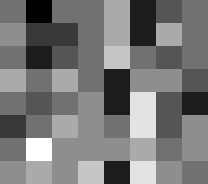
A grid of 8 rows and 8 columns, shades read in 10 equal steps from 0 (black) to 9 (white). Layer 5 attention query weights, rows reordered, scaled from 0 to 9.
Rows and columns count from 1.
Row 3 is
4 1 3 4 7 4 3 4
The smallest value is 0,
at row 1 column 2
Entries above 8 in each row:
0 0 0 0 0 0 1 0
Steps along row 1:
down up same up down up up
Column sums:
34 29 35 38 31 41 32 30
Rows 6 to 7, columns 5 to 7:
4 8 3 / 5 6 4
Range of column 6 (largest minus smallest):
7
